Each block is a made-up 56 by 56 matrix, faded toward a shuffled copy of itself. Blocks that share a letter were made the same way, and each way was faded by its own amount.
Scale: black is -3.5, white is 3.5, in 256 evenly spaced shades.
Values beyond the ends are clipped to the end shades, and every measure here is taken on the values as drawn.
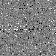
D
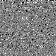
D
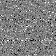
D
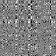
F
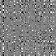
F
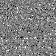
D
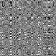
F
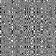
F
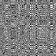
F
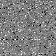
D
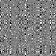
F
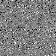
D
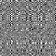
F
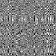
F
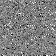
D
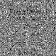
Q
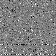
D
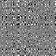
F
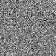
Q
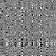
F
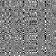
F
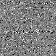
D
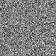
Q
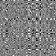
F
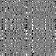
F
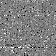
D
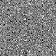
Q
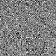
Q
